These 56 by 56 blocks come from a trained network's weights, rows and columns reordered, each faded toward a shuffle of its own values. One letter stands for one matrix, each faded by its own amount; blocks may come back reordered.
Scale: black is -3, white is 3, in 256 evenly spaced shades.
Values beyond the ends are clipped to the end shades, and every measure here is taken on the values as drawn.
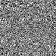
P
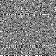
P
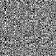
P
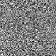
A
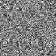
A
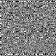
P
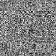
A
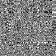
P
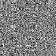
A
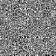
A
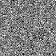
P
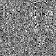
P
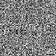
A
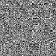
A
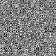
A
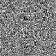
P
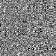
A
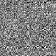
A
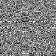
P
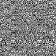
P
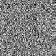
A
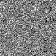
P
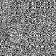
P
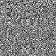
A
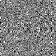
P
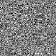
A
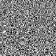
A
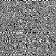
P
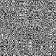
A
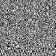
A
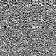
P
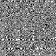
P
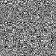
A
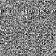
A
